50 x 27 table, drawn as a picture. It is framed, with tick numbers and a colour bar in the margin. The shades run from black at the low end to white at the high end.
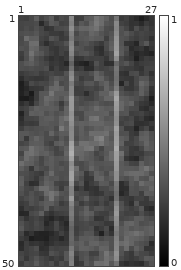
Average level on the scale: 30%. Odd lines: columns 11 and 20. Slope: none. Grain: streaks running down. Ninth with the highest average: centre.
